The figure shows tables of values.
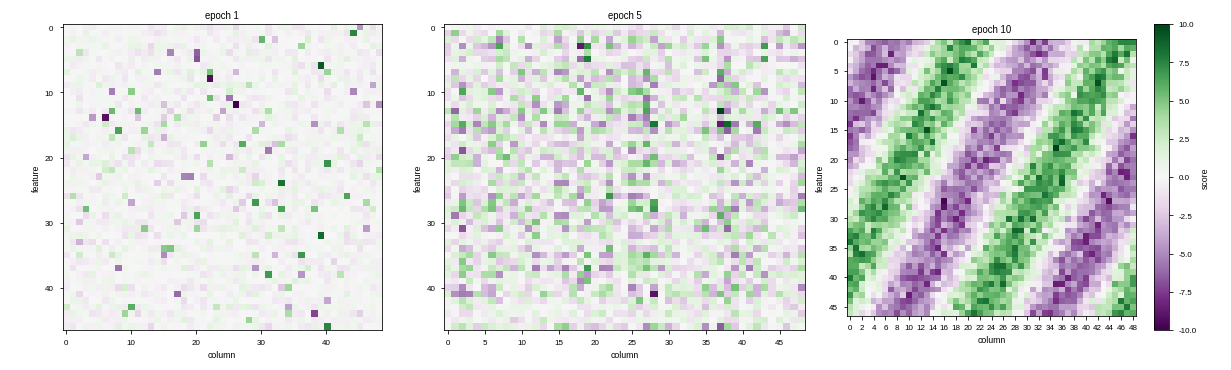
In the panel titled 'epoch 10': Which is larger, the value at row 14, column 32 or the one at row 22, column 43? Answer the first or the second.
the first
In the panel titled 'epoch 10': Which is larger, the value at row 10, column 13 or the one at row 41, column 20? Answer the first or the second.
the first
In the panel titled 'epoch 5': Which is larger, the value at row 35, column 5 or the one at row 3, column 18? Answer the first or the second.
the first
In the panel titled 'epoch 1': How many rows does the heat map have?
47
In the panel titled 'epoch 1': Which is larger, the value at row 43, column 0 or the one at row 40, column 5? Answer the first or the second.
the first
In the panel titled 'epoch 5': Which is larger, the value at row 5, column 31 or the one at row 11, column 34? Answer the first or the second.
the second
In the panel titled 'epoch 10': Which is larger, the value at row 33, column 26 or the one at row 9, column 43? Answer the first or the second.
the second
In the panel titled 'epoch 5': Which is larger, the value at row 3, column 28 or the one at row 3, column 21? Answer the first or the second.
the first
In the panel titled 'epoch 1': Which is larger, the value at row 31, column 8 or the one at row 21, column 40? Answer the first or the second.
the second
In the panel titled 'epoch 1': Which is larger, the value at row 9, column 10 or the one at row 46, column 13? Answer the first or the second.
the first
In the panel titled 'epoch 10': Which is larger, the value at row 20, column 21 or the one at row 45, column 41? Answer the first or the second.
the second
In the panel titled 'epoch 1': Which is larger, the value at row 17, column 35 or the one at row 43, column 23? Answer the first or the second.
the second
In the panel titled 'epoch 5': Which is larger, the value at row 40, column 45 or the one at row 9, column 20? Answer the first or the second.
the second
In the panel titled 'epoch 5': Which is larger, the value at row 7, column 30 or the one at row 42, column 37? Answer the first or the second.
the first
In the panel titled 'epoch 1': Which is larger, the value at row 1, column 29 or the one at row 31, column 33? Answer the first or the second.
the second
